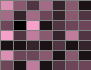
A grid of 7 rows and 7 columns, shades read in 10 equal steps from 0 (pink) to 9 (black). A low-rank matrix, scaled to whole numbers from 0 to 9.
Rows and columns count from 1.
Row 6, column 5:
8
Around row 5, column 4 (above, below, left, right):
4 4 7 6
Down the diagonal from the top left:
1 7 0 4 6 4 5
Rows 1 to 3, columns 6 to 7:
4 8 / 4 6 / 5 5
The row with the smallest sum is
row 4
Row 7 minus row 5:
-3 0 -5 0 0 -3 -2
